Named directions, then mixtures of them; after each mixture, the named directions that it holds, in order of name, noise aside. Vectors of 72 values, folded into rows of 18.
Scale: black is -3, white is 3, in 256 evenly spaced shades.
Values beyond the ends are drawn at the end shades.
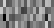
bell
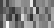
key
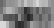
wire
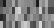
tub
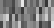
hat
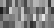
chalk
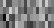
bell, chalk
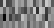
bell, key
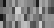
tub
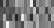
key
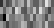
bell, tub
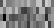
bell, wire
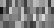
chalk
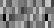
bell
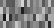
bell, hat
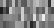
chalk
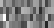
bell, tub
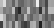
tub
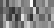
key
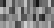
chalk, tub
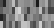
tub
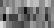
bell, wire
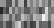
chalk, hat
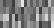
hat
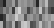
tub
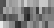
tub, wire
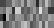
bell, tub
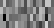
bell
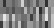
bell, hat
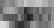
wire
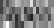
key, wire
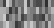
bell, chalk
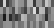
bell, key
